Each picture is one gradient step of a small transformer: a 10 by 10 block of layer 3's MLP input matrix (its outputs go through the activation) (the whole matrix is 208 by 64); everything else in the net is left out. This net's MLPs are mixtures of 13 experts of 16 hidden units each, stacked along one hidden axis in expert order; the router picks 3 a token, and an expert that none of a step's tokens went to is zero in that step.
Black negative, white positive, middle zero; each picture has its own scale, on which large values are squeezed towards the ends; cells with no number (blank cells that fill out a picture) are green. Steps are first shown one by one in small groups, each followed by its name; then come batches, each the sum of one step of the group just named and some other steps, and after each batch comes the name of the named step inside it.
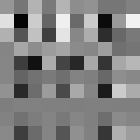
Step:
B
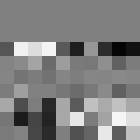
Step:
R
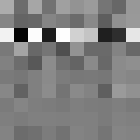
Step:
B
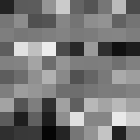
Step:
R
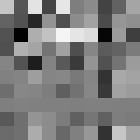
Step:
B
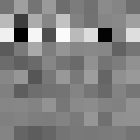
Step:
B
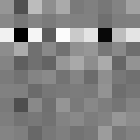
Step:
R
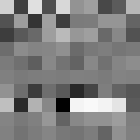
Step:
B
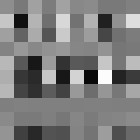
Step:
B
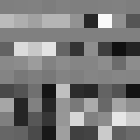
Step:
R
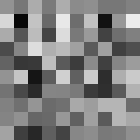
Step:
B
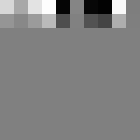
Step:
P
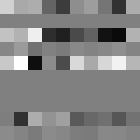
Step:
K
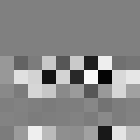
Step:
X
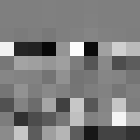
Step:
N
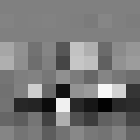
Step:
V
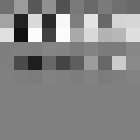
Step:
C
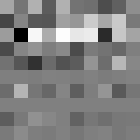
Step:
C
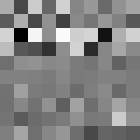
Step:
N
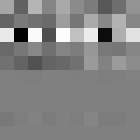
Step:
C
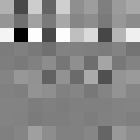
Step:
X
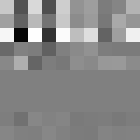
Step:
K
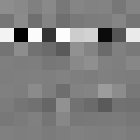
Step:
V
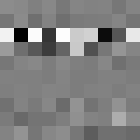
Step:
N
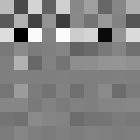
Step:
K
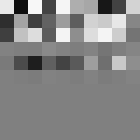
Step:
C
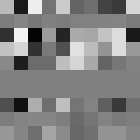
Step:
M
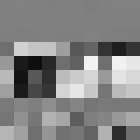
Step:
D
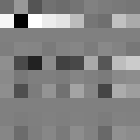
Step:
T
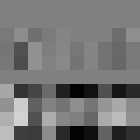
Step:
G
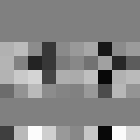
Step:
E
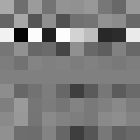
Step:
G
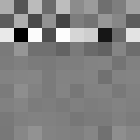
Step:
E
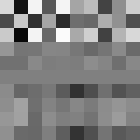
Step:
G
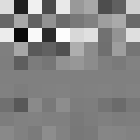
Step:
M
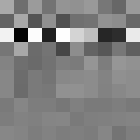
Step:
D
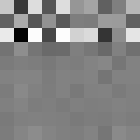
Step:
E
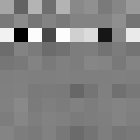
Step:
G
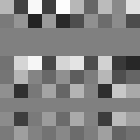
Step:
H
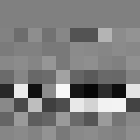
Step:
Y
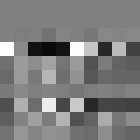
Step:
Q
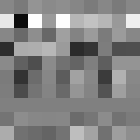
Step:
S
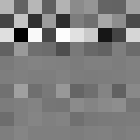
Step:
Y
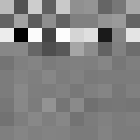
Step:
Q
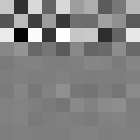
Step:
Y
